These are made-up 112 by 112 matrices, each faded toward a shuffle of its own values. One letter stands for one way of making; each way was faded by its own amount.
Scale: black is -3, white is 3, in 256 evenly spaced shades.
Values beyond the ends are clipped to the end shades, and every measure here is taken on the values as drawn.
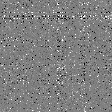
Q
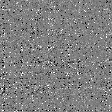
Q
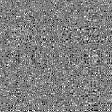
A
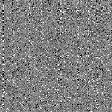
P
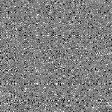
A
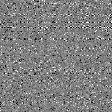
A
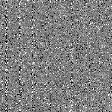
P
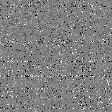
Q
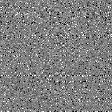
A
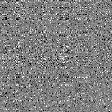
A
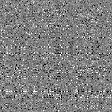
A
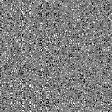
P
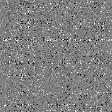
Q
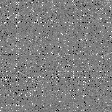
Q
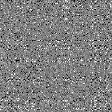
A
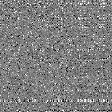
A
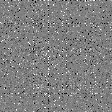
Q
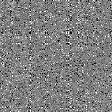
P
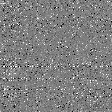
Q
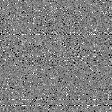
A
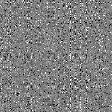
P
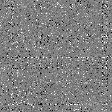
Q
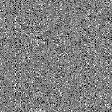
P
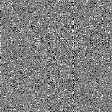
P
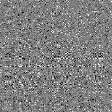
A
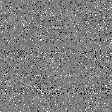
Q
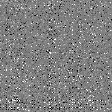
Q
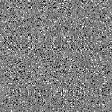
A
